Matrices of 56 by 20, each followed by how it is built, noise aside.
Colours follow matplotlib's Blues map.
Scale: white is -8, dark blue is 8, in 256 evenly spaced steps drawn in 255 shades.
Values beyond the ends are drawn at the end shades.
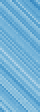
Toeplitz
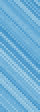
Toeplitz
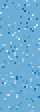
sparse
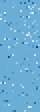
sparse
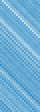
Toeplitz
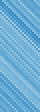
Toeplitz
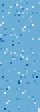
sparse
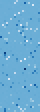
sparse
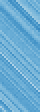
Toeplitz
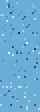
sparse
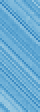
Toeplitz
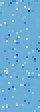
sparse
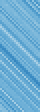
Toeplitz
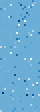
sparse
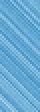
Toeplitz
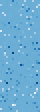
sparse
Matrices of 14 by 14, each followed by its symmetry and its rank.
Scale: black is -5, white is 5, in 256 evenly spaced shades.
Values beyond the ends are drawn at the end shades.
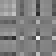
symmetric, rank one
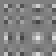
symmetric, rank one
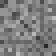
symmetric, full rank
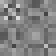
symmetric, rank three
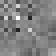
symmetric, rank three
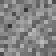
symmetric, full rank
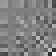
symmetric, rank three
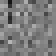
neither, rank three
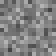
symmetric, full rank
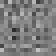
neither, rank three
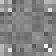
symmetric, rank three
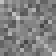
symmetric, full rank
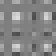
symmetric, rank one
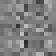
neither, rank three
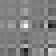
symmetric, rank one
